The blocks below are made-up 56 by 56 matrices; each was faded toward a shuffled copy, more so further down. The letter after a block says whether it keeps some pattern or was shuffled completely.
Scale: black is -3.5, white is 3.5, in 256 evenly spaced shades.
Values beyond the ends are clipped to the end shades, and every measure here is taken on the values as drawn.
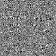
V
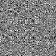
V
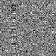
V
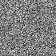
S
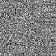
V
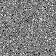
S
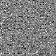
V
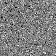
S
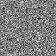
V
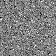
S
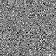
V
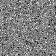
S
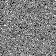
S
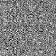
V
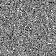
S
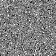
S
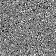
S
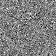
S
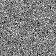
S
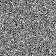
S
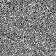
S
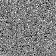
S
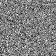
S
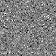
V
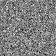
S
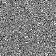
V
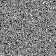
S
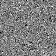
S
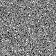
S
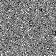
V
